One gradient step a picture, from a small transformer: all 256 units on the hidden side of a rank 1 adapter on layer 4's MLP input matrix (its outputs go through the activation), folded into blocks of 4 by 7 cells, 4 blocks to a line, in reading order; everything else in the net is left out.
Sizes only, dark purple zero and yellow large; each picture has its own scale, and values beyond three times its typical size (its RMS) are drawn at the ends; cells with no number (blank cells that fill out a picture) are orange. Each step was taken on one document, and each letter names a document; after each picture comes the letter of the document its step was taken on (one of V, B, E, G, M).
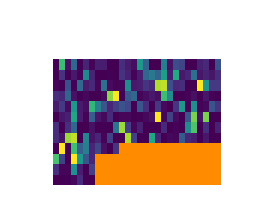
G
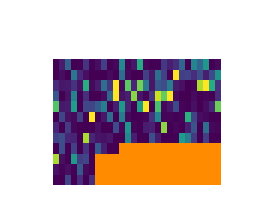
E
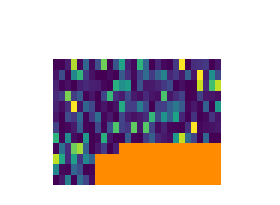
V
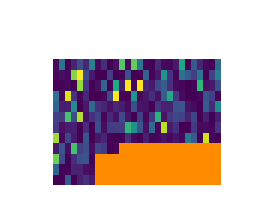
V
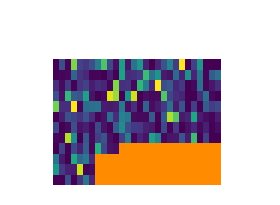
G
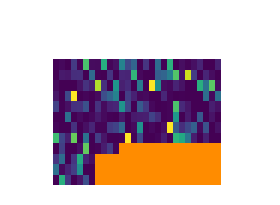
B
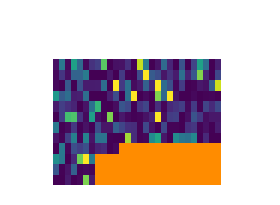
G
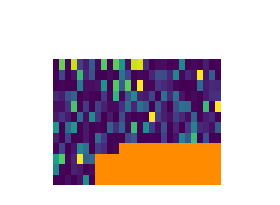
V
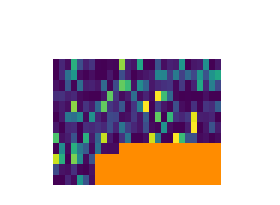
E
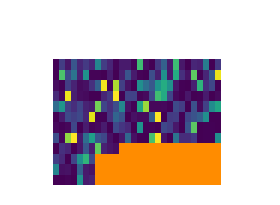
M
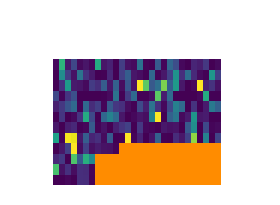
M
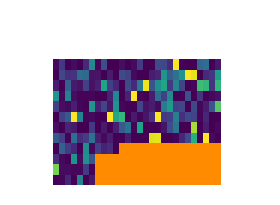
M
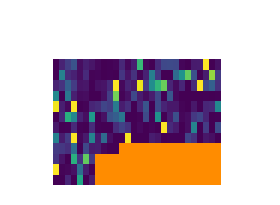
M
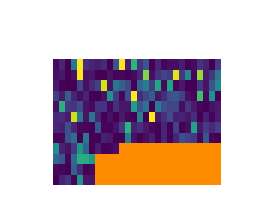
V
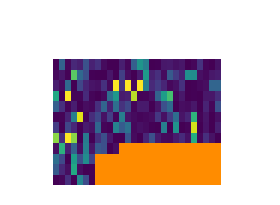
E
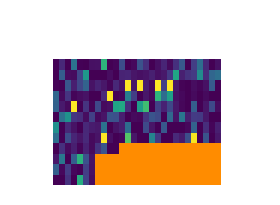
E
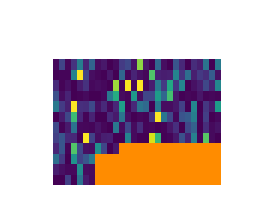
E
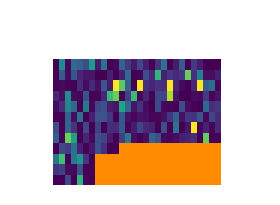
G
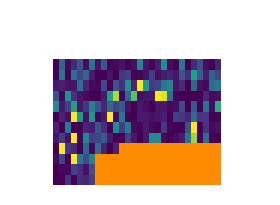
G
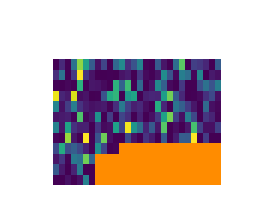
V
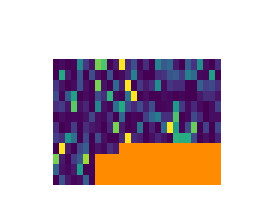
B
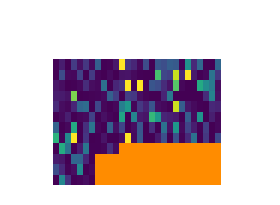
B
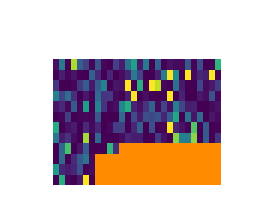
B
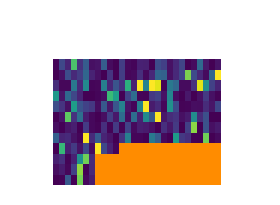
M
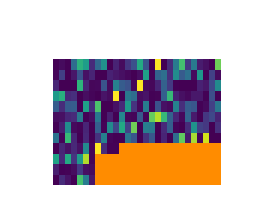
V
